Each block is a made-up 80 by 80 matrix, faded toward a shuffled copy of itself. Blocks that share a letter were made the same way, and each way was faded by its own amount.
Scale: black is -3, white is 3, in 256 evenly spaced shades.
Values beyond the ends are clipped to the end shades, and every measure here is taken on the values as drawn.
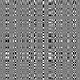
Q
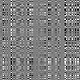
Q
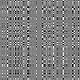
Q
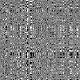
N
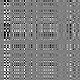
Q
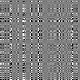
Q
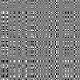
Q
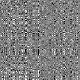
N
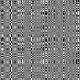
Q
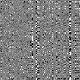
N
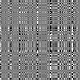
Q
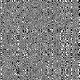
N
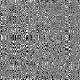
N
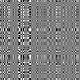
Q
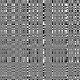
Q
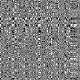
N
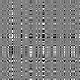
Q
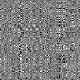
N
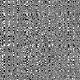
N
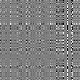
Q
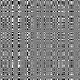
Q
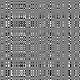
Q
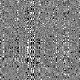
N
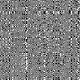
N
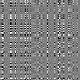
Q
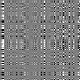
Q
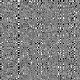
N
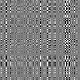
Q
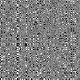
N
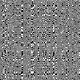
N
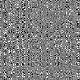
N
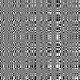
Q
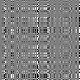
Q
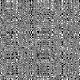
N
